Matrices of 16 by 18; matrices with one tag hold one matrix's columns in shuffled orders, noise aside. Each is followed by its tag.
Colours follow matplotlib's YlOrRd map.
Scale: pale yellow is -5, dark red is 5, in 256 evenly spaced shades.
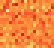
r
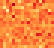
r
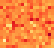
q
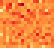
r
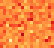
q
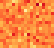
r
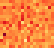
q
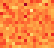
r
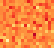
q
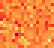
q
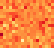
q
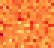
q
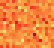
q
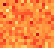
r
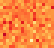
q
